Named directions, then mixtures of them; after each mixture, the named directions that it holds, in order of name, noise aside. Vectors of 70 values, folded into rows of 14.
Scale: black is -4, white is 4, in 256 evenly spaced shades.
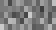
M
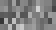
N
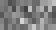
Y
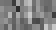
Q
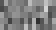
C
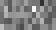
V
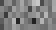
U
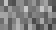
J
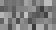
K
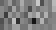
U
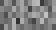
U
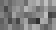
C, U, Y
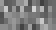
C, V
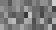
M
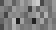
U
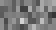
Y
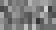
C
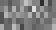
Q, U, V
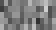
C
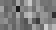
Q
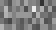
V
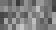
N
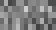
J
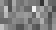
V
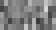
C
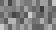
M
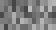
Y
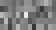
K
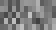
N, Q, U
